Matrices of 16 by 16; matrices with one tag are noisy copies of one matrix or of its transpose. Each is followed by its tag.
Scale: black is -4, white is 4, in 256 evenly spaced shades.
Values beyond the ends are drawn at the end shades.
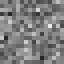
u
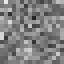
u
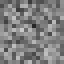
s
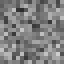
s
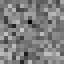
s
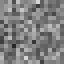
u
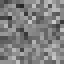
s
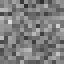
u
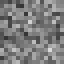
s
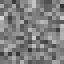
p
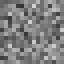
s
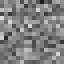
u
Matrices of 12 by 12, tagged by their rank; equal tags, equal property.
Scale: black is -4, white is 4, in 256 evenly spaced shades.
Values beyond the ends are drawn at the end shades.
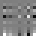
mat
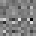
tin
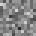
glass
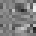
tin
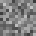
glass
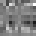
tin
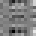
tin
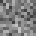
glass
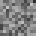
glass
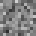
glass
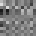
tin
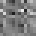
tin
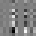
mat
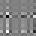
mat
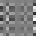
mat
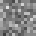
glass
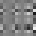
mat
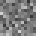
glass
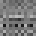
tin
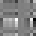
mat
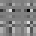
mat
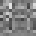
tin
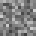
glass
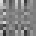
tin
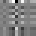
mat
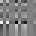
mat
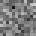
glass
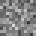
glass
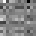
tin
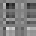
mat
